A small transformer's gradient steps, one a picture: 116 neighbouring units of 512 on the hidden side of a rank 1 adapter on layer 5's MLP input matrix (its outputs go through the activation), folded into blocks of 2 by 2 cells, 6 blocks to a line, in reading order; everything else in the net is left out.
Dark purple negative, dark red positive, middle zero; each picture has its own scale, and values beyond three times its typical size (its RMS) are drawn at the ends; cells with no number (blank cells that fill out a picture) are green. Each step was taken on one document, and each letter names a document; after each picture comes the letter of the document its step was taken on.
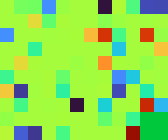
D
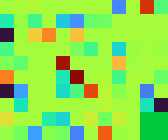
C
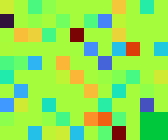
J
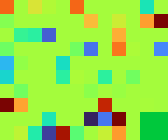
J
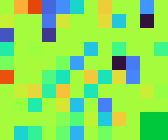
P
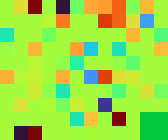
P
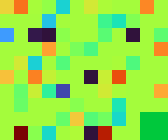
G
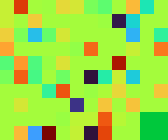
G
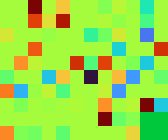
D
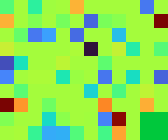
J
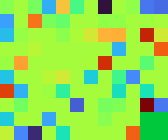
D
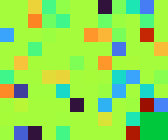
D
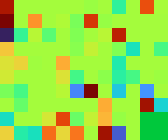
C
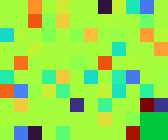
D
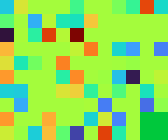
C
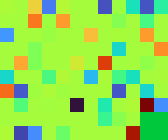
D
